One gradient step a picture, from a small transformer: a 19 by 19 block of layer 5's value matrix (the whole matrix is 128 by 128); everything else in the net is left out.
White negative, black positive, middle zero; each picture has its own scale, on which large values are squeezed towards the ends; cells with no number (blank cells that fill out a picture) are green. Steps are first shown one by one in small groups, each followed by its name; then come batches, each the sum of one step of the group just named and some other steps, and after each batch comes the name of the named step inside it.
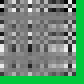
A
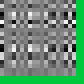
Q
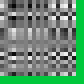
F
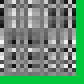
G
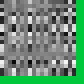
A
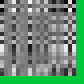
A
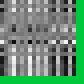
G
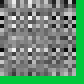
Q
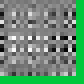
Q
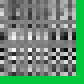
F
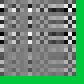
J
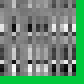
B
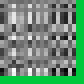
B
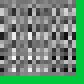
B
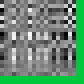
J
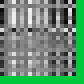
J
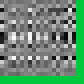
J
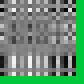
J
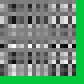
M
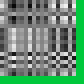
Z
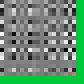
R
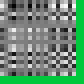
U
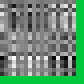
Z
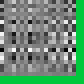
R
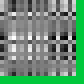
U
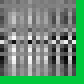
U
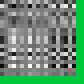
Z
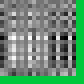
Z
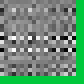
R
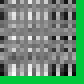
M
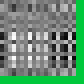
Z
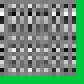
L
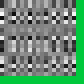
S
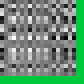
L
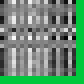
L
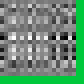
L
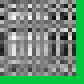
S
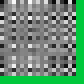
S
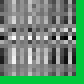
L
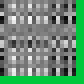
L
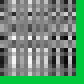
S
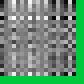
S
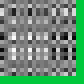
L
